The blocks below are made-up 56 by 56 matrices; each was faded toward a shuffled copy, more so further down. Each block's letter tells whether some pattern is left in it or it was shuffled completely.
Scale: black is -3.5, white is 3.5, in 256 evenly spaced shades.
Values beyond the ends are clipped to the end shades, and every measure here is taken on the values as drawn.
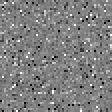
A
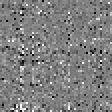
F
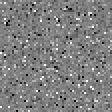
A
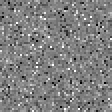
A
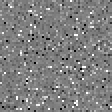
A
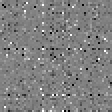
F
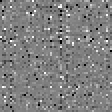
F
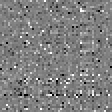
F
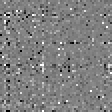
F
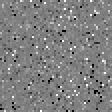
A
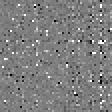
F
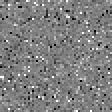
A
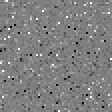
A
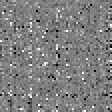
F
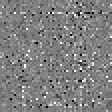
F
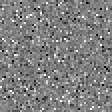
A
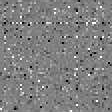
F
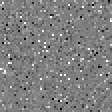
A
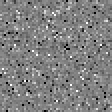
A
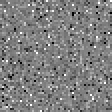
A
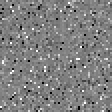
A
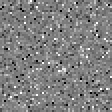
A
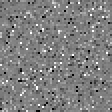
A
